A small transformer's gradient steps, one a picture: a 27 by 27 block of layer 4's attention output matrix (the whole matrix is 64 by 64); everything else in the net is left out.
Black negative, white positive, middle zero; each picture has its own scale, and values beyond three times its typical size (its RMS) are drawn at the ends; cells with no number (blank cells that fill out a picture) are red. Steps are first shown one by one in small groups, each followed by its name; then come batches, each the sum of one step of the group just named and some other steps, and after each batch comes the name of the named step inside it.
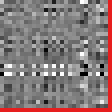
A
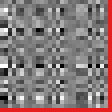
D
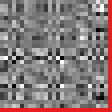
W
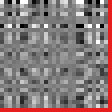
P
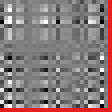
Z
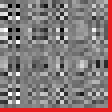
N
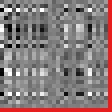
N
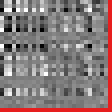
A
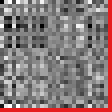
W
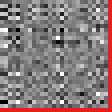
N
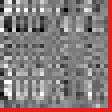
D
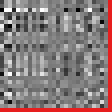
Z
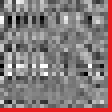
A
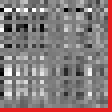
P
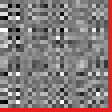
N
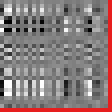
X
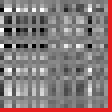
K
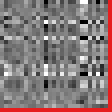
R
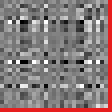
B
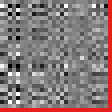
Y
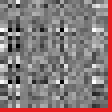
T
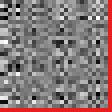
Y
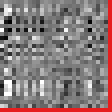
X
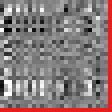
X
